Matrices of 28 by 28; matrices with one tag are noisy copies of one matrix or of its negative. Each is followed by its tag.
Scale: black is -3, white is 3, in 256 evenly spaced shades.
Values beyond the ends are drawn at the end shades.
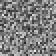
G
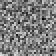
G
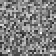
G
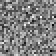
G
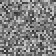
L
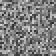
G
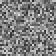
L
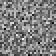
G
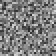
G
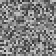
L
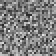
G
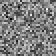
L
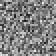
G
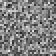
G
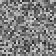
L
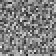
G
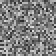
L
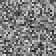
L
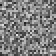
G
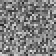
G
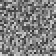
G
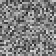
L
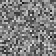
L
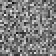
G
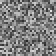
L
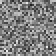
L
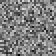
L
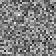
L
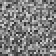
G
